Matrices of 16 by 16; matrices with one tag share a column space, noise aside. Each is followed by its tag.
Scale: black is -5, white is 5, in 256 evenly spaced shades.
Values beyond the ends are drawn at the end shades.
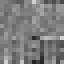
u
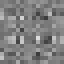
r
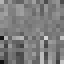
u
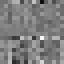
u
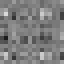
r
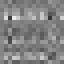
r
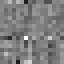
u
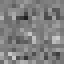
r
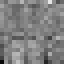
u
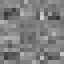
r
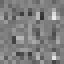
r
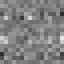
r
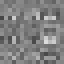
r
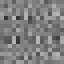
r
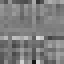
u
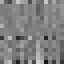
u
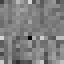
u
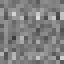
r
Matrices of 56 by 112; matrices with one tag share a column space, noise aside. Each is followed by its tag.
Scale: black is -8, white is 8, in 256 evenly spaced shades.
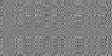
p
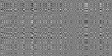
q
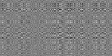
q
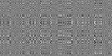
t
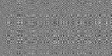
t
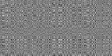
p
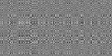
t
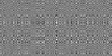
t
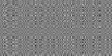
p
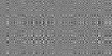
t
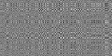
q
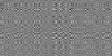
q
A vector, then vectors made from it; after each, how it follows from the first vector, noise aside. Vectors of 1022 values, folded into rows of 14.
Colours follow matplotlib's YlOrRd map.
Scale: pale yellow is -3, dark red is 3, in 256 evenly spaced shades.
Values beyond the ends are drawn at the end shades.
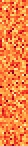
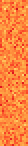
shrunk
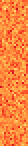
shrunk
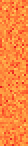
shrunk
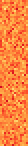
shrunk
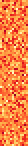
negated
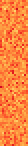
shrunk
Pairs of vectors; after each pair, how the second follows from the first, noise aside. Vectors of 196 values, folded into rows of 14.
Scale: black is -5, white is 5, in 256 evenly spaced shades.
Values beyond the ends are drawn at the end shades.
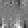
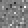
shuffled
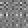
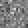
shuffled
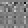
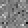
shuffled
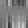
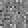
shuffled
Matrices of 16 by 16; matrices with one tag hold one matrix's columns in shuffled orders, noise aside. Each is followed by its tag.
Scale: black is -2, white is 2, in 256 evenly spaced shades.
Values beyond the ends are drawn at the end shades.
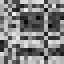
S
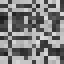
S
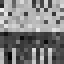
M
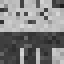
M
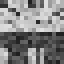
M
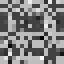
S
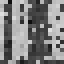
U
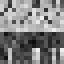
M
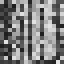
U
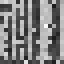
U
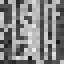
U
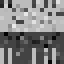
M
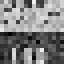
M
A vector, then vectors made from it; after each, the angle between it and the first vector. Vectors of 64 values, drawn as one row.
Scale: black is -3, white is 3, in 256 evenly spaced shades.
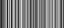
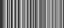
nearly parallel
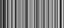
partly aligned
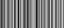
partly aligned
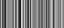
orthogonal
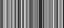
partly aligned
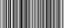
nearly opposite
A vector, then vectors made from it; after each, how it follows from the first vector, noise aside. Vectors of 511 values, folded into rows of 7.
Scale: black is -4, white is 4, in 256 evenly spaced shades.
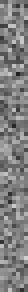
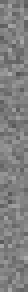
shrunk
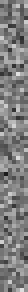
negated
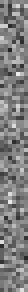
negated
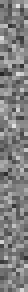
negated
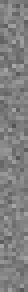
shrunk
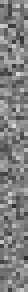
negated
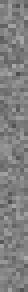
shrunk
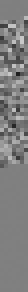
partly zeroed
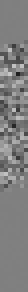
partly zeroed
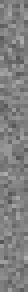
shrunk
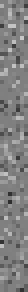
partly zeroed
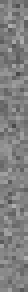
shrunk
